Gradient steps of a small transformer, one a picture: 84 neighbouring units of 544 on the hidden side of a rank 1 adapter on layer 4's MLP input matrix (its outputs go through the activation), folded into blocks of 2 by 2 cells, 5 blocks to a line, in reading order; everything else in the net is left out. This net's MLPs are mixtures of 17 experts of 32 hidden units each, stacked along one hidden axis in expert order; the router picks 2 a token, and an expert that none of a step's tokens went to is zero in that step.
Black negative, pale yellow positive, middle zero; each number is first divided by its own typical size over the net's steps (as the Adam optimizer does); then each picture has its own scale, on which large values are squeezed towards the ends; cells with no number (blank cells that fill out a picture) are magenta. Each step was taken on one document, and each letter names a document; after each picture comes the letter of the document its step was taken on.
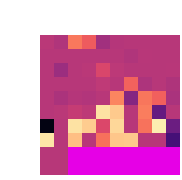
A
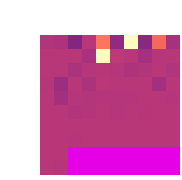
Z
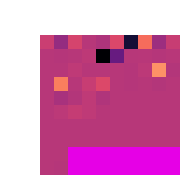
Z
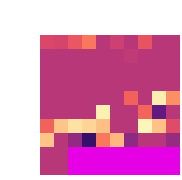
A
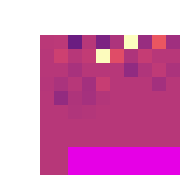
Z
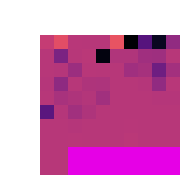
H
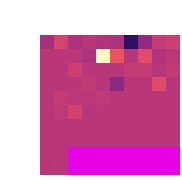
Z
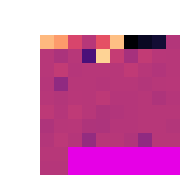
H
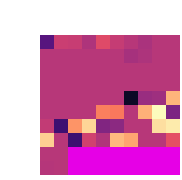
A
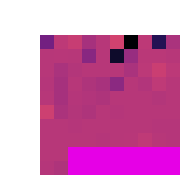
H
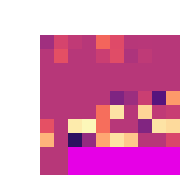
A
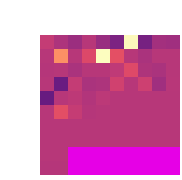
Z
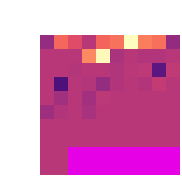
Z
